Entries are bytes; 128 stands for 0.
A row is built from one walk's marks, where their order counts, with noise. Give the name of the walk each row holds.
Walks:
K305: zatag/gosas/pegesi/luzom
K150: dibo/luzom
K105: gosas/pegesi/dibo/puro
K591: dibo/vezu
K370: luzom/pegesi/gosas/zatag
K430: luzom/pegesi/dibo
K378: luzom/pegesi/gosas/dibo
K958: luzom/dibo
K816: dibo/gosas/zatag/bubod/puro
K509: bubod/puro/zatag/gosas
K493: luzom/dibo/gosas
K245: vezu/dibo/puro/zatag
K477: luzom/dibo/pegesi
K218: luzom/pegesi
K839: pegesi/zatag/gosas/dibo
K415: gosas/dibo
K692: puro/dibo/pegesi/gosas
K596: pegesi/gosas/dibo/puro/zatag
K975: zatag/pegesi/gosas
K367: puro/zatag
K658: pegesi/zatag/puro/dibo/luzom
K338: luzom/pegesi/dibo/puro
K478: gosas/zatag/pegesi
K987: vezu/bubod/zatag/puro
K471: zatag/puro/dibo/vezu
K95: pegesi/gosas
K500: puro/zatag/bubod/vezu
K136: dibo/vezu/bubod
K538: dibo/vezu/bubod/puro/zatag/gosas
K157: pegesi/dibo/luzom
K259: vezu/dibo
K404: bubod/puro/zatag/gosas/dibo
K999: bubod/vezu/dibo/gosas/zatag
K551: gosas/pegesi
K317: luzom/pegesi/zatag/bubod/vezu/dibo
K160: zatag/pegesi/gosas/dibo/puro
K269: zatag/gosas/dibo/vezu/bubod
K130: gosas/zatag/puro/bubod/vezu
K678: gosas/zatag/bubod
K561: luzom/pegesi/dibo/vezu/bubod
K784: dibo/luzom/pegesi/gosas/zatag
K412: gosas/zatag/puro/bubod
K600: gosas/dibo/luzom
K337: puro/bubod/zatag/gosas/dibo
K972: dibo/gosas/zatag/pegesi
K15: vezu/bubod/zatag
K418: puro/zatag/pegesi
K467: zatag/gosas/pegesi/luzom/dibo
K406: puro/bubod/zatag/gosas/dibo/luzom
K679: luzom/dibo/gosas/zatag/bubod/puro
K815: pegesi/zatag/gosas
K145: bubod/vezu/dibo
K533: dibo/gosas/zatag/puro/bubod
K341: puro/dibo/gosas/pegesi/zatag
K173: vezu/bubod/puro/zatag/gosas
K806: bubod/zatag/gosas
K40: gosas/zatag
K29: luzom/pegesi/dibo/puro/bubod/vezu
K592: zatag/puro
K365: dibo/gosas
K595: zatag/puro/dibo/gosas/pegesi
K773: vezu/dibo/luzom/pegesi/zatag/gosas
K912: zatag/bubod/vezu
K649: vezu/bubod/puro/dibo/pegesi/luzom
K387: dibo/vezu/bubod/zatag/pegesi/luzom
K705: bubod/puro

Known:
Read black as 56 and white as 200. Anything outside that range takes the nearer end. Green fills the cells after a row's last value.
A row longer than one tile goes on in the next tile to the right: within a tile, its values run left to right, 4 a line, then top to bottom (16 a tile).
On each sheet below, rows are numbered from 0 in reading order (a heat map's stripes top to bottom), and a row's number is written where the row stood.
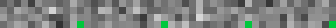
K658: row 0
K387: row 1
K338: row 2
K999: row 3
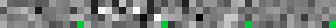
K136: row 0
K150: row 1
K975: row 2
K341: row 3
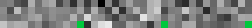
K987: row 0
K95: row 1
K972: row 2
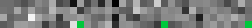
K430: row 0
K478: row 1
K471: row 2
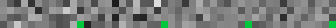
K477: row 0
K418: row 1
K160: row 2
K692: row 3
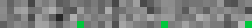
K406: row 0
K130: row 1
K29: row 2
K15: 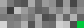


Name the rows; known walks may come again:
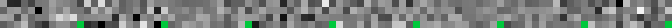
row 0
K365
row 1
K367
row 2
K317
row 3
K418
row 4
K15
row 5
K561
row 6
K337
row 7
K600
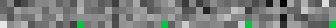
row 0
K105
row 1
K130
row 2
K493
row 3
K478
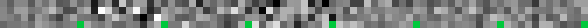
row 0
K406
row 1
K150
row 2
K477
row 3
K259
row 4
K987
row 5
K387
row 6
K412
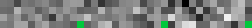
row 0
K596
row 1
K839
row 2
K95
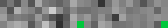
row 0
K658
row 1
K160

